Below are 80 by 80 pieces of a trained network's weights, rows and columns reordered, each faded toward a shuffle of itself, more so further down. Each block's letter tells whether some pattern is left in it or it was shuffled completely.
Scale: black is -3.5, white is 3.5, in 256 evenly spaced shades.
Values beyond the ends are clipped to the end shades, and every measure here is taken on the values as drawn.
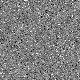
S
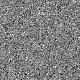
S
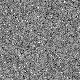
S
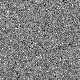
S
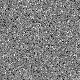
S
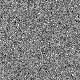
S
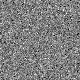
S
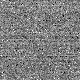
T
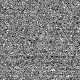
T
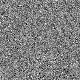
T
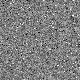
S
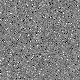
S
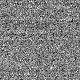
T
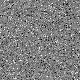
S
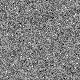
S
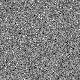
S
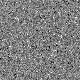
S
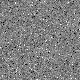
S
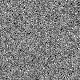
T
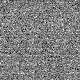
T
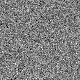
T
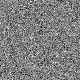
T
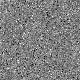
S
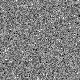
S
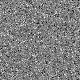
S
